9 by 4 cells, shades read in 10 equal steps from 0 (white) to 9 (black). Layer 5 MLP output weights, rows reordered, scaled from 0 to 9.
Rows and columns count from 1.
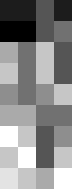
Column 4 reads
8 5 6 6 2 5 4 2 0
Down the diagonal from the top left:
8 9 2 6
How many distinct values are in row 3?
4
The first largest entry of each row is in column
1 1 4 4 2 3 3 3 3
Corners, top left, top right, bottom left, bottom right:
8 8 1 0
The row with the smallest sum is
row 9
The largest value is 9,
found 2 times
